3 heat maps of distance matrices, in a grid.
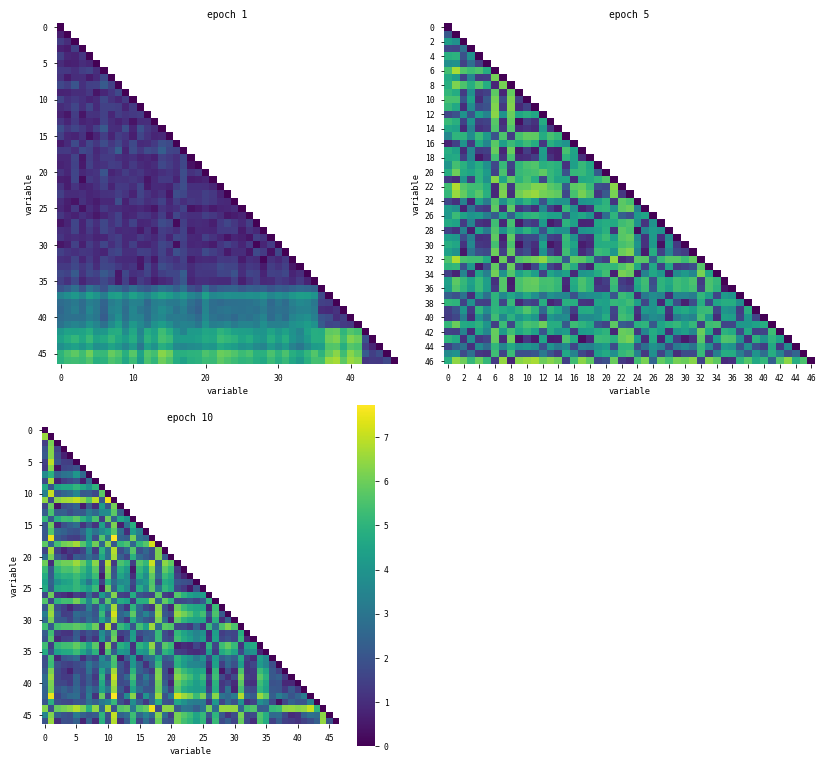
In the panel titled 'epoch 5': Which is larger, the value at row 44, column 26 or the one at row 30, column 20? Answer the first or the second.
the second
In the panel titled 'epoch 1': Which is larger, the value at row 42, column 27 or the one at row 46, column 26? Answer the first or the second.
the second
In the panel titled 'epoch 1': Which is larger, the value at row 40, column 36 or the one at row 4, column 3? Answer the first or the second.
the first
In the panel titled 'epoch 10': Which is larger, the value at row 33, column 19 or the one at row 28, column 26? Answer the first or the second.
the first
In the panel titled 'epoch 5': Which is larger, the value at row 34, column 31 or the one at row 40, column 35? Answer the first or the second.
the second
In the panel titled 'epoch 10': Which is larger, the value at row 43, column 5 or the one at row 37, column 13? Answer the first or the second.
the first
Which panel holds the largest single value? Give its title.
epoch 10
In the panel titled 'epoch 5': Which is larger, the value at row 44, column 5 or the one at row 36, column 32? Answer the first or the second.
the first
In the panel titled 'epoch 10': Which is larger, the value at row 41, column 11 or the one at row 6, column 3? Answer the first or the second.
the first
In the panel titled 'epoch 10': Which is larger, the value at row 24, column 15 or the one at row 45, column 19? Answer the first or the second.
the first
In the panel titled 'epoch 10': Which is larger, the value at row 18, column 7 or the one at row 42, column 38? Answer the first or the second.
the first
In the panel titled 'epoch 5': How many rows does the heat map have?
47
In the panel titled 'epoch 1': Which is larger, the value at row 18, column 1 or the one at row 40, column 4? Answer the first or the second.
the second
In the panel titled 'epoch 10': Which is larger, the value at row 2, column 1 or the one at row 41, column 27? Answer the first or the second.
the first
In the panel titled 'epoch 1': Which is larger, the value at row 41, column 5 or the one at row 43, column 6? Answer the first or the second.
the second
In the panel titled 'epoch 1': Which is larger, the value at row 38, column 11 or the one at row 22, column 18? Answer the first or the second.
the first
